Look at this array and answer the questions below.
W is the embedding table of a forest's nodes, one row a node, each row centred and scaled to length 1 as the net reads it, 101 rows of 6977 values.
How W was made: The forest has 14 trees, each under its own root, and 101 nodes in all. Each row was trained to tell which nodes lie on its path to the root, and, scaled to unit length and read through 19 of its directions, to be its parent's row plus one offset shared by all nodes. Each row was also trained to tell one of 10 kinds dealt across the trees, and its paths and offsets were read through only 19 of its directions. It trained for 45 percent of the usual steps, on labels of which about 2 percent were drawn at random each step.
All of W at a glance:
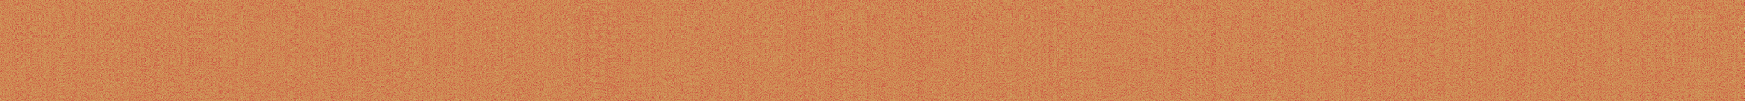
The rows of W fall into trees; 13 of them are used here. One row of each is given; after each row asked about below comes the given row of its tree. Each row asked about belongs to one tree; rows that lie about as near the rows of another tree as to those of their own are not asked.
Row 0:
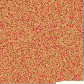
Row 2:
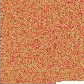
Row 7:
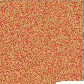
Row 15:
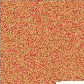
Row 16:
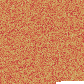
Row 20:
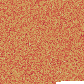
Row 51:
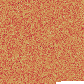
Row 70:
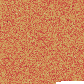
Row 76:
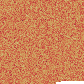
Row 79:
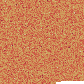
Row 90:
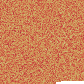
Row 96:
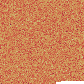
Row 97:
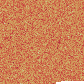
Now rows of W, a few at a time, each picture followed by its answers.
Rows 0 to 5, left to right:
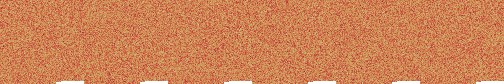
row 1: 90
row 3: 97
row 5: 2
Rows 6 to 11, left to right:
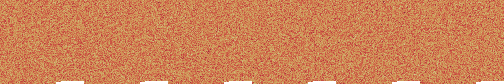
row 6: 7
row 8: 7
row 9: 70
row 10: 16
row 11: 15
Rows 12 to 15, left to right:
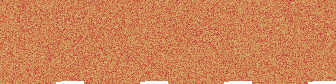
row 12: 97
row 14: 96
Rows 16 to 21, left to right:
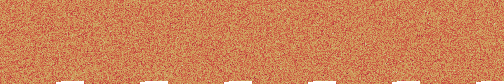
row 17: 2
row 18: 20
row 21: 16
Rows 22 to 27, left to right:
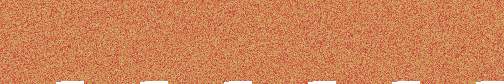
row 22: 0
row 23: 20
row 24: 51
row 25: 15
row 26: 16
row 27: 79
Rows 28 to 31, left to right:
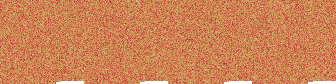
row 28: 79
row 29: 79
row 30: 76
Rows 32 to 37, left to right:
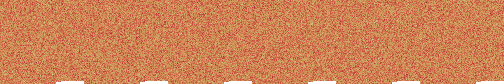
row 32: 76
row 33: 51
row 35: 0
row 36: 70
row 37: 79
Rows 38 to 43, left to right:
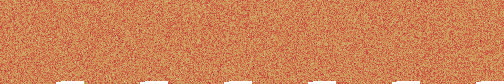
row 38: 20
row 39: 51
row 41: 16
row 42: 15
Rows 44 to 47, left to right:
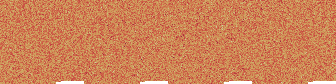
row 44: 97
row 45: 51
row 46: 96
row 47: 0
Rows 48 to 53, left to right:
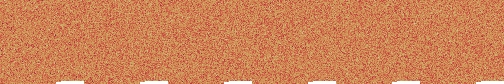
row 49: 79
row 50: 96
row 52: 76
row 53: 90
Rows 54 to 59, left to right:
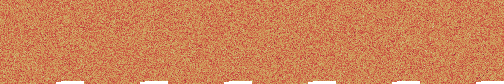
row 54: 51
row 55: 20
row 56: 15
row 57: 20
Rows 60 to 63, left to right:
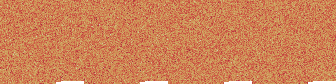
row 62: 20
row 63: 20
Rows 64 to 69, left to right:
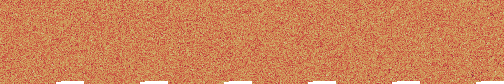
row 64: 51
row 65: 20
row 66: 79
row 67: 90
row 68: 51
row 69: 79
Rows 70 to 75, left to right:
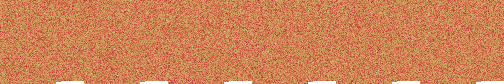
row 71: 0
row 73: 16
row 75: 15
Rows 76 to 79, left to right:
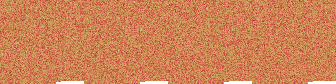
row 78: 7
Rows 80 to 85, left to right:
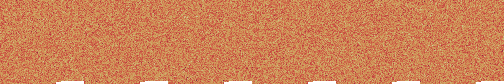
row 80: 0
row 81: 16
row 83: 76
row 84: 96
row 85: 97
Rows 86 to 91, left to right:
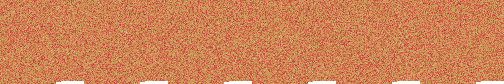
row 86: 16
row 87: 90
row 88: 76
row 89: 20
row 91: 51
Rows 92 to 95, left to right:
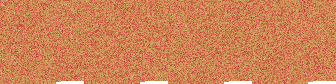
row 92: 79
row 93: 16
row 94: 2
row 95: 79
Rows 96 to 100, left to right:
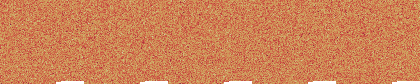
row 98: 51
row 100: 16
